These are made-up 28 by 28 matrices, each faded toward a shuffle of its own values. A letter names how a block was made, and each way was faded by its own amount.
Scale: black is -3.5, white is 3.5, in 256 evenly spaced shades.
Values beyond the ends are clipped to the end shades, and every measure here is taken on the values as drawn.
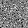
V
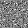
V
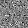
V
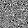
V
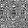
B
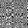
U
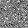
V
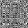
U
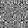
U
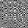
U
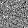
V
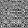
U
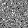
V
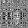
B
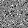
V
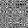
B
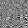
B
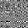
B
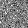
V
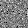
V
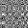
U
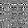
B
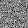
V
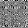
B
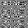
B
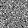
V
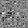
B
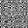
B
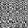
U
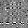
B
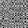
U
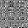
U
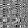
B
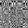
B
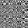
U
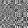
U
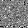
V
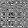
B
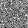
V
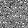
V
